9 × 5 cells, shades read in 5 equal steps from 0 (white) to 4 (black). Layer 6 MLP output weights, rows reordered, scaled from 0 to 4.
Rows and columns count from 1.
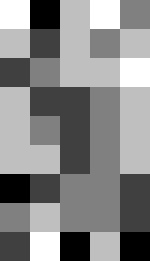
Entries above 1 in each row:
2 2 2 3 3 2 5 4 3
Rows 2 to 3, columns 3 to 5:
1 2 1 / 1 1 0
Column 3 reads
1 1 1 3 3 3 2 2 4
